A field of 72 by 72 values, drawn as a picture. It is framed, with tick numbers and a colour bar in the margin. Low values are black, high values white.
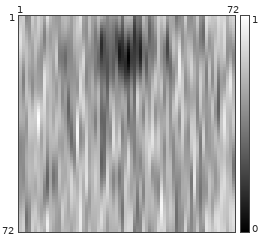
Dips: one, in the top middle. Ninth with the lowest average: top middle. Grain: streaks running down.
